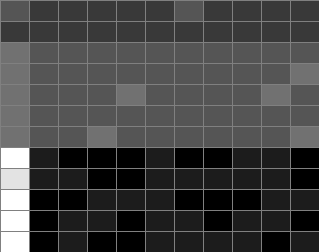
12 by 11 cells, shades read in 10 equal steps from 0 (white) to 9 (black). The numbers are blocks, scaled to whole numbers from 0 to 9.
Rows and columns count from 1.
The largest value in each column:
7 9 9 9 9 8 9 9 9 9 9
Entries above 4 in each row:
11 11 11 11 11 11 11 10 10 10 10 10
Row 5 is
5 6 6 6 5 6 6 6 6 5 6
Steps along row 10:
up same down same same up same same down same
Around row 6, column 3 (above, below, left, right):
6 6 6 6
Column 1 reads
6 7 5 5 5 5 5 0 1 0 0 0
